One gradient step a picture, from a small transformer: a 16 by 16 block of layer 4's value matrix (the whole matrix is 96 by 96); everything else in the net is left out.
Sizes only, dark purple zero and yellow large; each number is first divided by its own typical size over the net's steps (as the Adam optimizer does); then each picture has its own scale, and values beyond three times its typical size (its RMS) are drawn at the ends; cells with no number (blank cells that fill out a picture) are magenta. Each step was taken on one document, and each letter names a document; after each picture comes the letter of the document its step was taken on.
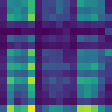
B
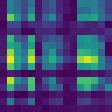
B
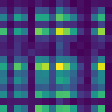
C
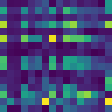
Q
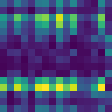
C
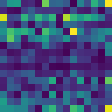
Q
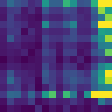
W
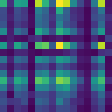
C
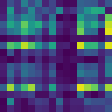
B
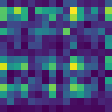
Q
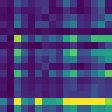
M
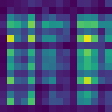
B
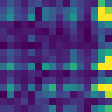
W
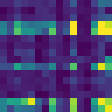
M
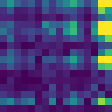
W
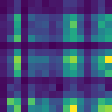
M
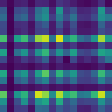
C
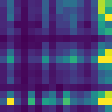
W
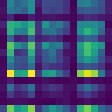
B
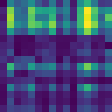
B
